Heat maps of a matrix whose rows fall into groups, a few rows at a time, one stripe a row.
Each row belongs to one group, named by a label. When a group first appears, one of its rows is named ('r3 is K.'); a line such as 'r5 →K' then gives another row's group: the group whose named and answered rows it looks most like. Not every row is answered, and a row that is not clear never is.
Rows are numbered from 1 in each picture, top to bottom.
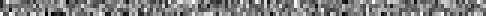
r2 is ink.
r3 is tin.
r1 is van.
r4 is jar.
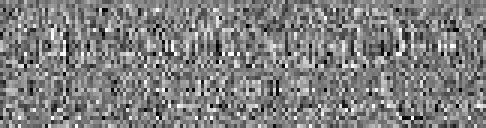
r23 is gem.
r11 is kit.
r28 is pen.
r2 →ink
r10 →van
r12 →kit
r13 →kit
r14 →ink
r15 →gem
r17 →tin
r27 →van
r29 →tin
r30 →van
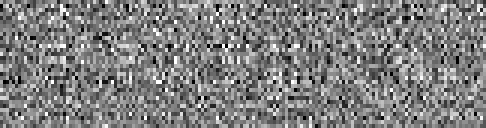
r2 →van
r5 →van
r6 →ink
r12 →ink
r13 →gem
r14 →jar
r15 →ink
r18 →kit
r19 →ink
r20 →kit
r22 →jar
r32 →tin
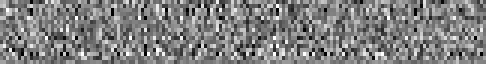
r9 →jar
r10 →kit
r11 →tin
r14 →gem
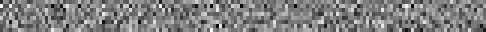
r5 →jar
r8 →van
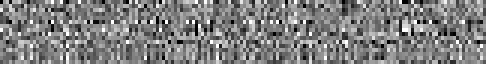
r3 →jar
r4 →van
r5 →pen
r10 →van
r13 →van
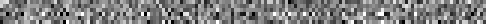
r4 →gem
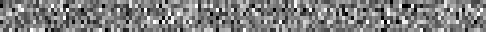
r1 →ink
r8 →jar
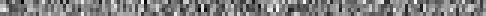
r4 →ink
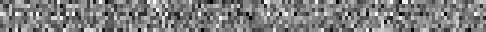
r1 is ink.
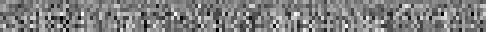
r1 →gem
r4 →ink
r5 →jar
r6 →gem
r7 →pen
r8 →gem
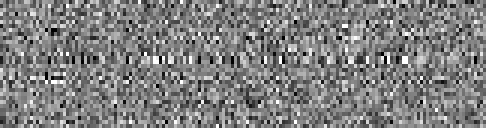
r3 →pen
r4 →jar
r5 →ink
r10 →tin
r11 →gem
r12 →pen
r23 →pen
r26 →pen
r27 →jar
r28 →ink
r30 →jar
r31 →ink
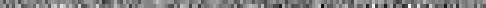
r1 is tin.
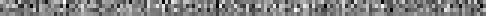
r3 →ink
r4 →gem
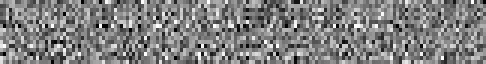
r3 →tin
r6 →ink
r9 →kit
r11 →jar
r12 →pen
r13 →kit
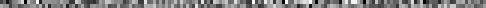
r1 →tin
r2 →kit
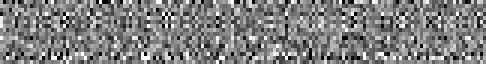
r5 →kit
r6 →jar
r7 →kit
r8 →pen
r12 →pen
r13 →kit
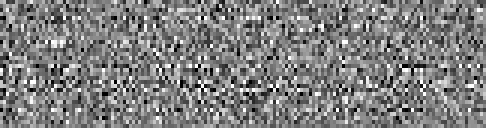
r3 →van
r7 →tin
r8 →tin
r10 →ink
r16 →jar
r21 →jar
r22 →pen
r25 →jar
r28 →van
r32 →jar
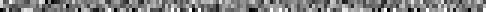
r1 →jar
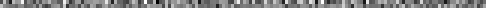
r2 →kit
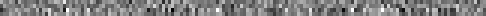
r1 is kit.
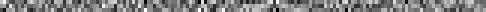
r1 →pen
